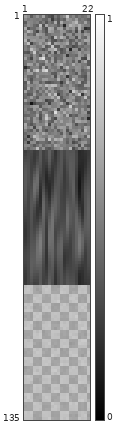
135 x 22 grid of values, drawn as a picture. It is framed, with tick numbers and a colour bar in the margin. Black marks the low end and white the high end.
The table splits into 3 rows of 1 panel. Panel 1,1: middling, fine-grained, strong in contrast. Panel 2,1: low, streaked downward. Panel 3,1: high, checkered.
